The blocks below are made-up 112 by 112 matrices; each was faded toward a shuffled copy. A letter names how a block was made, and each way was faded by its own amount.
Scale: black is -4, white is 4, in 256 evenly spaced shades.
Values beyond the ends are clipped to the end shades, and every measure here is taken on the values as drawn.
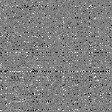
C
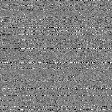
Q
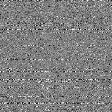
Q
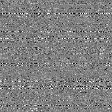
Q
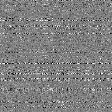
Q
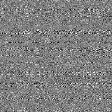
Q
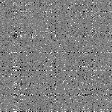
C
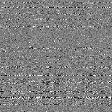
Q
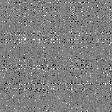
C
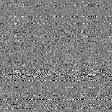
Q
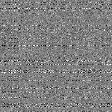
Q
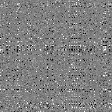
C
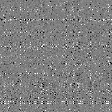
C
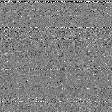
Q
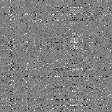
C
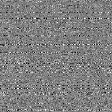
Q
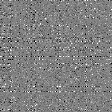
C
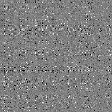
C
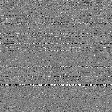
Q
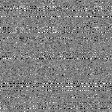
Q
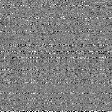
Q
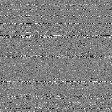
Q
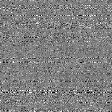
Q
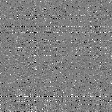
C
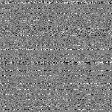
Q
